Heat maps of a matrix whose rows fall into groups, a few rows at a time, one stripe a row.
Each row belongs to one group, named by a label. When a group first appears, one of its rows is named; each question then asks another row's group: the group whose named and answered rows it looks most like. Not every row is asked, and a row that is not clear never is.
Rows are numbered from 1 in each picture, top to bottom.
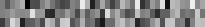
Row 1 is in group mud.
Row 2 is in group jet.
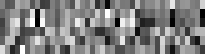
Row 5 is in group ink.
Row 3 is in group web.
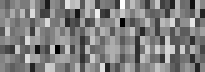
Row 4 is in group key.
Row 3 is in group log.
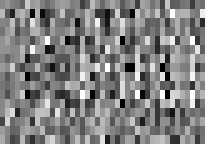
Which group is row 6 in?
jet
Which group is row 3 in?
ink
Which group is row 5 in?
log
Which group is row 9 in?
mud
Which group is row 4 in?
ink
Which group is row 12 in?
log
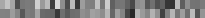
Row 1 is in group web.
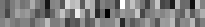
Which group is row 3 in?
log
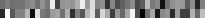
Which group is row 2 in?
key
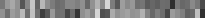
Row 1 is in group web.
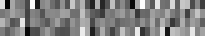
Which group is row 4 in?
mud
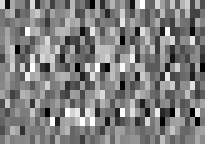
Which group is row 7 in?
web
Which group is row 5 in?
log
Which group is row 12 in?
key
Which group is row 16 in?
key
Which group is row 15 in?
jet
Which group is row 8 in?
ink
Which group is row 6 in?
web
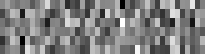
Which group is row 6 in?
jet
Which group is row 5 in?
jet
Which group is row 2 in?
jet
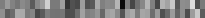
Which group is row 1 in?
log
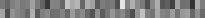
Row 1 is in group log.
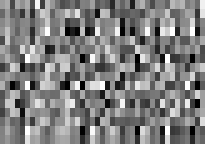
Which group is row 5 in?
key
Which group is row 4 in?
log
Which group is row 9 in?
log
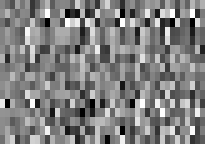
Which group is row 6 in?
ink
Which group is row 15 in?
log
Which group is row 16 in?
ink
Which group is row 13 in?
key
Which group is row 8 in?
mud
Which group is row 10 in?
log
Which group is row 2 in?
log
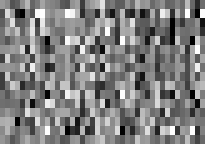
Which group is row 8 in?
jet
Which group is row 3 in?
web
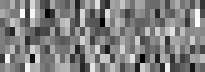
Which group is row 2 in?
jet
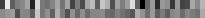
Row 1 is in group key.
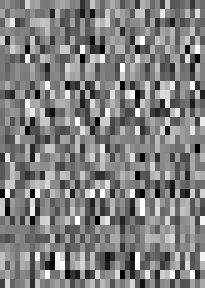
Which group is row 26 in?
log
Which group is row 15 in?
mud
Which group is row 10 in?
log
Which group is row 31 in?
log
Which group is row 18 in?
key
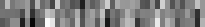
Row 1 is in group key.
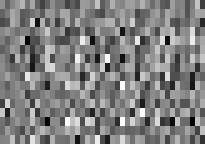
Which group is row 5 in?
mud
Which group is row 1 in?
ink
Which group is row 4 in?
log
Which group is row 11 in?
mud
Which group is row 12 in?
key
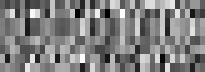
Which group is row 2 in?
ink
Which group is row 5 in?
ink
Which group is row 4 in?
mud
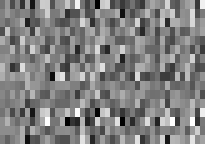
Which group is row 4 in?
key
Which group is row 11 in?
ink
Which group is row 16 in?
mud
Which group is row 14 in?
log
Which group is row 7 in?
log
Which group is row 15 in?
jet
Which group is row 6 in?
ink
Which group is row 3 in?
mud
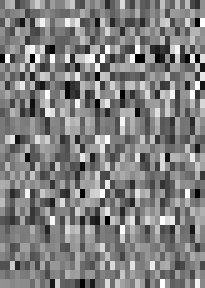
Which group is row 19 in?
key
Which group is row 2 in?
mud
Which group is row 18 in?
mud
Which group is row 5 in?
mud
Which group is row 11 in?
log
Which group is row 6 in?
jet
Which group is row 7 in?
key
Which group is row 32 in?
key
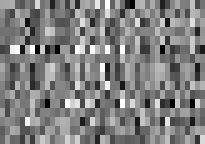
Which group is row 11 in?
ink
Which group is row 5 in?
mud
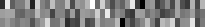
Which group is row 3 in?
log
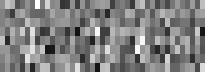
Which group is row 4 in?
ink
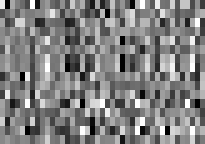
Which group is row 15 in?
mud
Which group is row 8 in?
log
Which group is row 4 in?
ink
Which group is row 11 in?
key
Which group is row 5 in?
log
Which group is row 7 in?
log
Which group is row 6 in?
key
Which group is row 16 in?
log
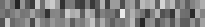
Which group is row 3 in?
key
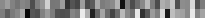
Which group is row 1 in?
log
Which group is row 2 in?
mud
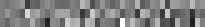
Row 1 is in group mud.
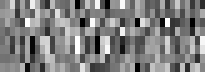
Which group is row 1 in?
ink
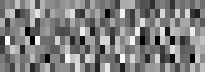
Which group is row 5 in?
key
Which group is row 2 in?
ink
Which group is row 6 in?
jet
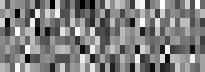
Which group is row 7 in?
mud
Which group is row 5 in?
ink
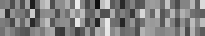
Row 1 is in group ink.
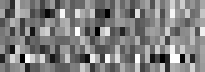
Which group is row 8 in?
mud
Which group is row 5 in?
mud
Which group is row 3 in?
jet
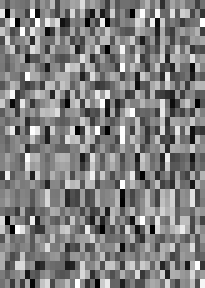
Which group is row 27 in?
key
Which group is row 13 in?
web
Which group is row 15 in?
ink
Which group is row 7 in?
mud
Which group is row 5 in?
key
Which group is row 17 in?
mud
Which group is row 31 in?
mud
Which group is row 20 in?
key
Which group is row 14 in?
mud
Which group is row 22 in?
log
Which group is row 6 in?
ink
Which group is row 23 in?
log
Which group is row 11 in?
web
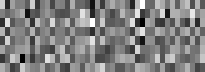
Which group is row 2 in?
mud
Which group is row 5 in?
key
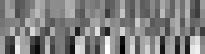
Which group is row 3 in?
jet
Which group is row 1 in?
ink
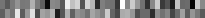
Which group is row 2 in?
web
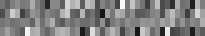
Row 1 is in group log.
